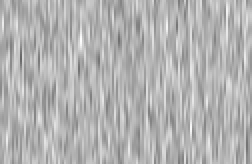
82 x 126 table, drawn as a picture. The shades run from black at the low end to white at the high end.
Slope: none. Grain: streaks running down. Average level on the scale: 70%. Histogram: bell-shaped.
